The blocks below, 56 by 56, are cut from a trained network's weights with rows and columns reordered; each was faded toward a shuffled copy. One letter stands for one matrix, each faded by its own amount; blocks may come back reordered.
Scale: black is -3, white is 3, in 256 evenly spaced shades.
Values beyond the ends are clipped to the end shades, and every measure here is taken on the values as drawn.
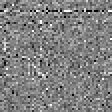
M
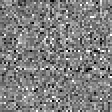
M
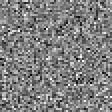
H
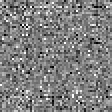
M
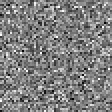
H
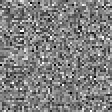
H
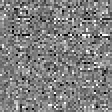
M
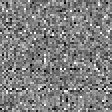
M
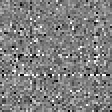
M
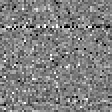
M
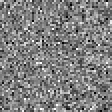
H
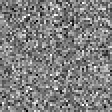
H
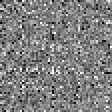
M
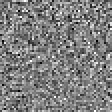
H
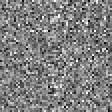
H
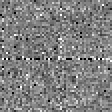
M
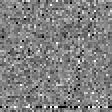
M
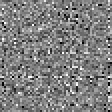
M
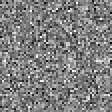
H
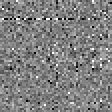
M
